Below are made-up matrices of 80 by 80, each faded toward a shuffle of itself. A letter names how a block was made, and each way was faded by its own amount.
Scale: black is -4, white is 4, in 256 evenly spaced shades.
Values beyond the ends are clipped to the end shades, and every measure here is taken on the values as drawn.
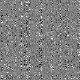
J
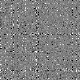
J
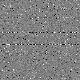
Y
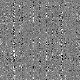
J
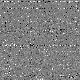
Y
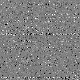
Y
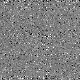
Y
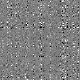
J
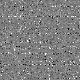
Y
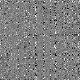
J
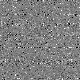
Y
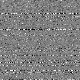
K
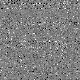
Y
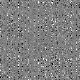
J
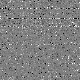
Y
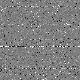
Y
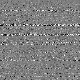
K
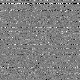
K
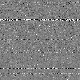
K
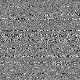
K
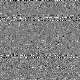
K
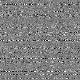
K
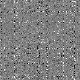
J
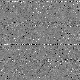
Y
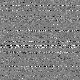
K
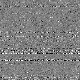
K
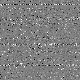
Y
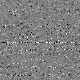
Y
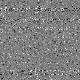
Y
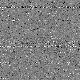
Y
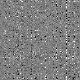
J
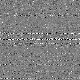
K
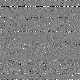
K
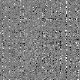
J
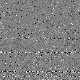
Y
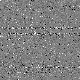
Y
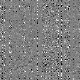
J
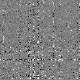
J
